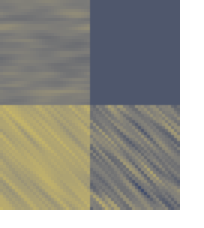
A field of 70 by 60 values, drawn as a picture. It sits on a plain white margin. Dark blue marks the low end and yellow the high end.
The table splits into 2 rows of 2 panels. Panel 1,1: middling, streaked across, faint in contrast. Panel 1,2: low, flat. Panel 2,1: high, slanting down to the right, faint in contrast. Panel 2,2: middling, slanting down to the right.
